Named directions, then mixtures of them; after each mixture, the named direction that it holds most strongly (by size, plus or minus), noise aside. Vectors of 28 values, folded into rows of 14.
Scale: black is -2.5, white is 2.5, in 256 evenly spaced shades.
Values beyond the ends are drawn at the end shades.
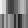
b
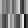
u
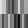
b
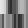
b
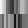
b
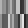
u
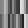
u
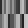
u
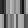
b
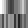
b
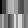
b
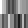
b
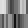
b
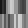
b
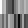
b
